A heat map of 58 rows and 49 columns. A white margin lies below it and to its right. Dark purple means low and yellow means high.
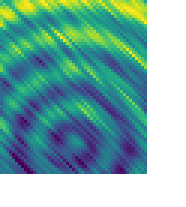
The field climbs toward the top. Concentric rings centre on the bottom middle. Overall the values sit about 50% of the way up the scale.
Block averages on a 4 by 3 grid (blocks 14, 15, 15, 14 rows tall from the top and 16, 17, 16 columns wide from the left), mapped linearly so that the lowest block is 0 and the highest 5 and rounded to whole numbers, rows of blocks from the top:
5 5 5 / 3 3 3 / 2 2 2 / 1 0 1
